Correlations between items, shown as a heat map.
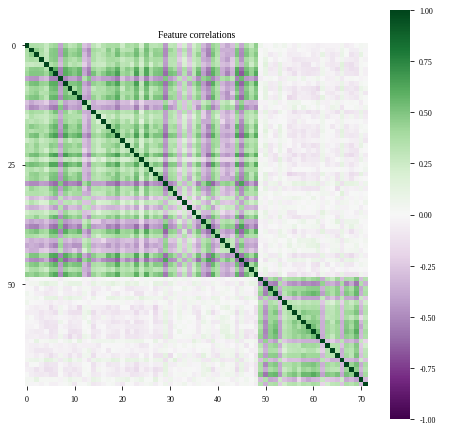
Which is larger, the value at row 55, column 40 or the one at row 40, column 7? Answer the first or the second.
the first
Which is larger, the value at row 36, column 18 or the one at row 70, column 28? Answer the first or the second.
the first
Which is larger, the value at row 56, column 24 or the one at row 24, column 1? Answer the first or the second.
the second
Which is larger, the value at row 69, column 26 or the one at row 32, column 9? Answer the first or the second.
the first
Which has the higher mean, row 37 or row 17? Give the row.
17
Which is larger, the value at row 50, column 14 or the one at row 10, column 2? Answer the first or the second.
the second
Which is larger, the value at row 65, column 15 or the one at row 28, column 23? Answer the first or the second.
the second
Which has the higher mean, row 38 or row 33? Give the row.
33
